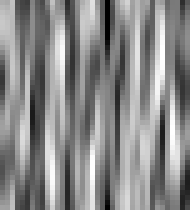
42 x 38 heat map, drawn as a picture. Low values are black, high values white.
Slope: none. Grain: streaks running down. Ninth with the highest average: middle right. Histogram: bell-shaped.
